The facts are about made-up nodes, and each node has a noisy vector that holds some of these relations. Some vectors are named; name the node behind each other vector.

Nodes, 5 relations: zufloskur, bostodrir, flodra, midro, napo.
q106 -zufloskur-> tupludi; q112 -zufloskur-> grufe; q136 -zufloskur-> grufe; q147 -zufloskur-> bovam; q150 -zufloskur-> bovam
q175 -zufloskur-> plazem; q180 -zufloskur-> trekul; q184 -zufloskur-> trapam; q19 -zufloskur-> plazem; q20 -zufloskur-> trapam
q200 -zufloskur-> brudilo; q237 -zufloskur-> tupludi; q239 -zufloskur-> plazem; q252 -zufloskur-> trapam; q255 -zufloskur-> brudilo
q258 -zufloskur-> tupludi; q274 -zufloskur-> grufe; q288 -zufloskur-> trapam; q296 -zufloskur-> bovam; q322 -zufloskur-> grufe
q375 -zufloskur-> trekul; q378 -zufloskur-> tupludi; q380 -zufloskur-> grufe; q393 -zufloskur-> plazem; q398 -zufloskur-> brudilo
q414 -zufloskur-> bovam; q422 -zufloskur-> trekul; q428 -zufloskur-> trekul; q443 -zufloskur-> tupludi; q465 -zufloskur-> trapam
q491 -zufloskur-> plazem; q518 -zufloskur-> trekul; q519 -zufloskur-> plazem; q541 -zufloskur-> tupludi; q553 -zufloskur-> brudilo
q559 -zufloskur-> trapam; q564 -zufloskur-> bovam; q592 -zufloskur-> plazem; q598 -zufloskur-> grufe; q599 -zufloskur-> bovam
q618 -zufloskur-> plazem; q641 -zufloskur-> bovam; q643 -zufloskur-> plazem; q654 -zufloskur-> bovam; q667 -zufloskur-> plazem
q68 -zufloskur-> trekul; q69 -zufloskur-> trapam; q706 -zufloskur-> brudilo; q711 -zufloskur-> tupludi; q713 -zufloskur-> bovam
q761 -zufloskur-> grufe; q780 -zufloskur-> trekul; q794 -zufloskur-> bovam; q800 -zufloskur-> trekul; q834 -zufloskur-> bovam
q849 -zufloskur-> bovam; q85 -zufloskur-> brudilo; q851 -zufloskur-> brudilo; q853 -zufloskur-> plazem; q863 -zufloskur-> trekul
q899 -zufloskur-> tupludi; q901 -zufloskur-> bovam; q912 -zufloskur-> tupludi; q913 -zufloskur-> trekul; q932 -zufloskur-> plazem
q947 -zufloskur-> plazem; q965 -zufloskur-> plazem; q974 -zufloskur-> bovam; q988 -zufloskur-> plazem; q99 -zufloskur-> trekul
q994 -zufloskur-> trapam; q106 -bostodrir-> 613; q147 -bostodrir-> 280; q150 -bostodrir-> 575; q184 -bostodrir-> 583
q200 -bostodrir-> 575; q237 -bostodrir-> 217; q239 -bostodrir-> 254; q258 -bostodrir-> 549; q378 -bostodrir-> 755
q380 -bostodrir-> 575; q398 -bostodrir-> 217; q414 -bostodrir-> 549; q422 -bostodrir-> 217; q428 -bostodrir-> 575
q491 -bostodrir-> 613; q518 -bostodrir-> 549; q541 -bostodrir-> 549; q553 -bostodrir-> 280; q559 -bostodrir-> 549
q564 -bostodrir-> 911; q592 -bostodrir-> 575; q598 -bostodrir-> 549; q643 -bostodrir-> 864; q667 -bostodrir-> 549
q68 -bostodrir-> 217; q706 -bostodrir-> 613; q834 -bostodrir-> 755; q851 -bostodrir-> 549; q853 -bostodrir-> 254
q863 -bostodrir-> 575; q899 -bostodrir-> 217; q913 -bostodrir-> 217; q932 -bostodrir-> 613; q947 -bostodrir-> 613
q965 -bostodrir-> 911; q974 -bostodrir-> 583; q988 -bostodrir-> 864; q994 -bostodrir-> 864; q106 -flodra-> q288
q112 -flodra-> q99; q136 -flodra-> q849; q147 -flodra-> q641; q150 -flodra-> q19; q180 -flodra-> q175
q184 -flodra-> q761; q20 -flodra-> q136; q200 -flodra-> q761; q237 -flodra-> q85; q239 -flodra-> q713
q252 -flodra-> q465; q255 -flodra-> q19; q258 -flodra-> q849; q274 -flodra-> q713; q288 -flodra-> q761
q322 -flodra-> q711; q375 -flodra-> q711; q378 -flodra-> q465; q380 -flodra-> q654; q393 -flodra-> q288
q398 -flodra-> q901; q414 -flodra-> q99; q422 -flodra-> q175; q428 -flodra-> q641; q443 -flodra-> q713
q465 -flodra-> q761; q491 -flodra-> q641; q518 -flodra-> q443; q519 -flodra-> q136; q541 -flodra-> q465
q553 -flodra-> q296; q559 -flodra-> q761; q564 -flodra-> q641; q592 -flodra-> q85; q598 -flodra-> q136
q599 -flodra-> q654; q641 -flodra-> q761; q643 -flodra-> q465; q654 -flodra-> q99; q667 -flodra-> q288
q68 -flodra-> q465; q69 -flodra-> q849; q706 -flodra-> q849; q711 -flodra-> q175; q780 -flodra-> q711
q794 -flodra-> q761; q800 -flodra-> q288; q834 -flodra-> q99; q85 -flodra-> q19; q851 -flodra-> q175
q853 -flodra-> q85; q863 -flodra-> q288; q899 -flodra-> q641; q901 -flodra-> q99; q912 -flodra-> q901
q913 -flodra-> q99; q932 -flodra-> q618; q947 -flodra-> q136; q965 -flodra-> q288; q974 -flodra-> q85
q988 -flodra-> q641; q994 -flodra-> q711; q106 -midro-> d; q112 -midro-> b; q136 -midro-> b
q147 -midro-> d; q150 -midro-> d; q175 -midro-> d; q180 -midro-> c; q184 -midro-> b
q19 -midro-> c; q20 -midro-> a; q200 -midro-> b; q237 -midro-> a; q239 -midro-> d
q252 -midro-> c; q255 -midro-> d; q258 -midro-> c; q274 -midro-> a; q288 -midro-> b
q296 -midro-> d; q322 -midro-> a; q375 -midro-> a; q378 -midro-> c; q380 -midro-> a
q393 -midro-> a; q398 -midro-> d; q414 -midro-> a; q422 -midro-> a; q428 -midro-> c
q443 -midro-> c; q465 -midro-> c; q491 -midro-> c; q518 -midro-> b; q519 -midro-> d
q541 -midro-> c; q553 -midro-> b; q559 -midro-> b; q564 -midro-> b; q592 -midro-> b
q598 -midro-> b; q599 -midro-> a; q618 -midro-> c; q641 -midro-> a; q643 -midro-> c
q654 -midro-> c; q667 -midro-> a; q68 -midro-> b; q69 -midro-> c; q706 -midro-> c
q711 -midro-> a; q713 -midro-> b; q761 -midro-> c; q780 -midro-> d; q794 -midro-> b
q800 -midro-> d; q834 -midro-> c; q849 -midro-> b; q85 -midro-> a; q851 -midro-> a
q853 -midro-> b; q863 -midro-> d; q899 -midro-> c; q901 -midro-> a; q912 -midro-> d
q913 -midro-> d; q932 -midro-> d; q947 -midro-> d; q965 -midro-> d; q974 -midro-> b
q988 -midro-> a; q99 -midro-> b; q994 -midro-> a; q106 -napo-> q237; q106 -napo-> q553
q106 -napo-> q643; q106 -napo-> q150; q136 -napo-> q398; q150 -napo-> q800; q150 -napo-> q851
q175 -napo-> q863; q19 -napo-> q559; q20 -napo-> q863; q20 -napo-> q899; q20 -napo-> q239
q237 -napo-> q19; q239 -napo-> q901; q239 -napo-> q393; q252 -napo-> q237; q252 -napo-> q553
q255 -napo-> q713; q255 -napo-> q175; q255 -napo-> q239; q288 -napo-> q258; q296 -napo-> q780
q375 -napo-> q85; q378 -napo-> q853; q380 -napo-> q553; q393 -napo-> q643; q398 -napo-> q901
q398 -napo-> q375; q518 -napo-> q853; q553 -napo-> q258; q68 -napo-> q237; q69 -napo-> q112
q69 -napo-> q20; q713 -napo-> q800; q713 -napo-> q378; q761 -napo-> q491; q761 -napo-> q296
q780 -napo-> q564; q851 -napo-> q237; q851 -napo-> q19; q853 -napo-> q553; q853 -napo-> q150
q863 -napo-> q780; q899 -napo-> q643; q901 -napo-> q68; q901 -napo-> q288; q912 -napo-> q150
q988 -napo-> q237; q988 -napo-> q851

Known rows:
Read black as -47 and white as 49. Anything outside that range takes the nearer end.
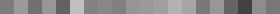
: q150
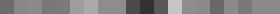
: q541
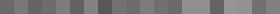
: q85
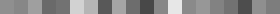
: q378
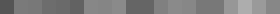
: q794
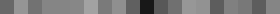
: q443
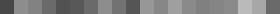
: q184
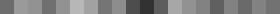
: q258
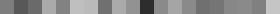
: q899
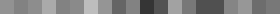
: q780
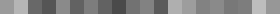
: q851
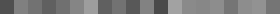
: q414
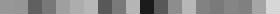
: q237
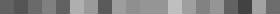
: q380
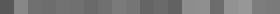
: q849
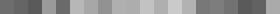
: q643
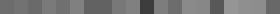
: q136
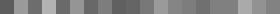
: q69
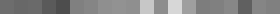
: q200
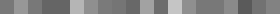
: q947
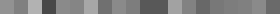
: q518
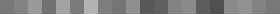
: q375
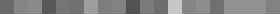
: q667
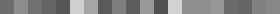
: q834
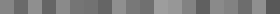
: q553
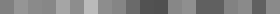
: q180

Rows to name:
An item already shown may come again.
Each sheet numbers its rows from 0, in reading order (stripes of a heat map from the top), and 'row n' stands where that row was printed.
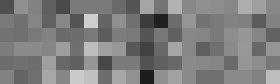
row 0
q559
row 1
q99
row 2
q713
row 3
q800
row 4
q901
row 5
q899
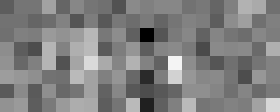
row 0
q20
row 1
q85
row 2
q912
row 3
q398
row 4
q863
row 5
q106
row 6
q654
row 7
q237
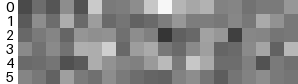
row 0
q994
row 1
q69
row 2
q711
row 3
q422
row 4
q592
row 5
q255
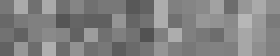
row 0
q252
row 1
q288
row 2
q393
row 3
q69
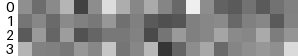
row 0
q863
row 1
q618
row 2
q465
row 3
q68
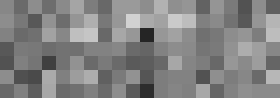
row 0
q853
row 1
q988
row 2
q899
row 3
q794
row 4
q598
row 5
q398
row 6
q761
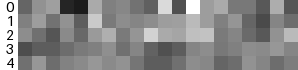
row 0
q564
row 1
q150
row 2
q988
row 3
q112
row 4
q519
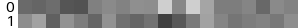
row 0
q200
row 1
q19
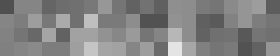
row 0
q974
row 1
q375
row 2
q239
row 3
q428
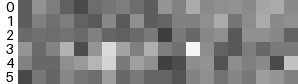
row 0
q559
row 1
q641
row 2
q136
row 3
q863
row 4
q913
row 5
q599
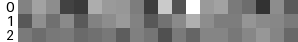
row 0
q965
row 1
q147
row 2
q713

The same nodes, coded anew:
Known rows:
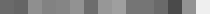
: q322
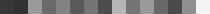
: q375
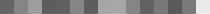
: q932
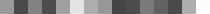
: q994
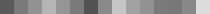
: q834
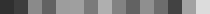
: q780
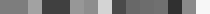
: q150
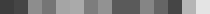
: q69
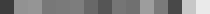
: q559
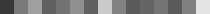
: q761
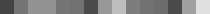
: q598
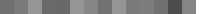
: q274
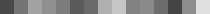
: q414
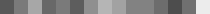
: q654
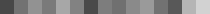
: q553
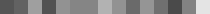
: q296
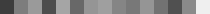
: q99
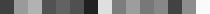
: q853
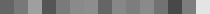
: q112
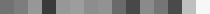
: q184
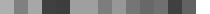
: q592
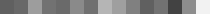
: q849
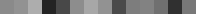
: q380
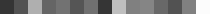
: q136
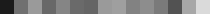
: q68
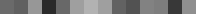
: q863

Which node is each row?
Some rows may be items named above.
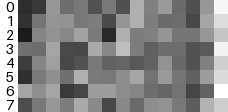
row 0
q375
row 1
q598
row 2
q378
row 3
q643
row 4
q912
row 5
q913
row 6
q592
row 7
q553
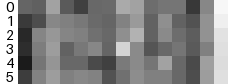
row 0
q974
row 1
q180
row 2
q541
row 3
q761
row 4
q518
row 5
q237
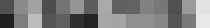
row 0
q106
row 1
q239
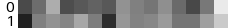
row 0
q713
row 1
q378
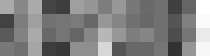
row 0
q592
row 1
q443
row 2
q654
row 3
q150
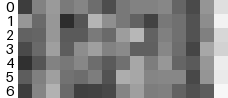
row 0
q237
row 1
q200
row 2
q794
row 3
q255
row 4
q422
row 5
q564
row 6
q19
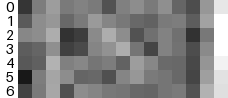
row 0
q237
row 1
q465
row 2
q380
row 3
q428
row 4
q85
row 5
q258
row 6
q288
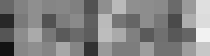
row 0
q147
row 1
q800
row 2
q618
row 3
q378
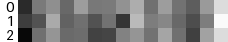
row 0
q913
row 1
q136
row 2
q518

